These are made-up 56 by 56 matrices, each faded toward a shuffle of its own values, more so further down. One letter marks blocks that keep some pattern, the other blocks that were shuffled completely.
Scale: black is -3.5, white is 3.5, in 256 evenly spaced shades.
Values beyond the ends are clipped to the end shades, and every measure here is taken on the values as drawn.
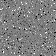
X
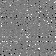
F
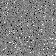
X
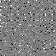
F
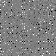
F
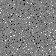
X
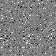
F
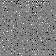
F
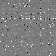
F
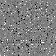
F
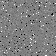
X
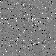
F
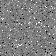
X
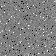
X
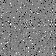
F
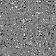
F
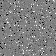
X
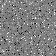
X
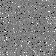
F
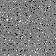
F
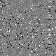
F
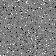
X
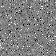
F
